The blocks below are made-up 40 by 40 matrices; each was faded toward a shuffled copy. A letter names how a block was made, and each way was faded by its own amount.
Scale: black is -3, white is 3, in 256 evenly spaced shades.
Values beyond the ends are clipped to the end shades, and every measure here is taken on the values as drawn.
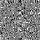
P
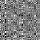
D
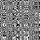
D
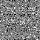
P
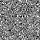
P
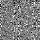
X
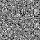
P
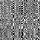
D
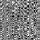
D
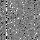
X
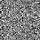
P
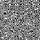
P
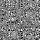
P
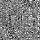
P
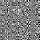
D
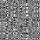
D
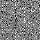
X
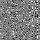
X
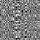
D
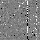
X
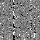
X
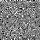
P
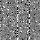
X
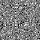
P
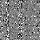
X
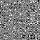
P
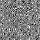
P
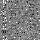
X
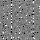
X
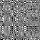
D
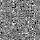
X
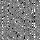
X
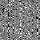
X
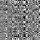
D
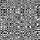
D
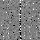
X
